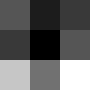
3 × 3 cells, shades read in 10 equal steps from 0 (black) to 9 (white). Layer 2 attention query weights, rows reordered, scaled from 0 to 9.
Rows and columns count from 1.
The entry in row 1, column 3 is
2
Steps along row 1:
down up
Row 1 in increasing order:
1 2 3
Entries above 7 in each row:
0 0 1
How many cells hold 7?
1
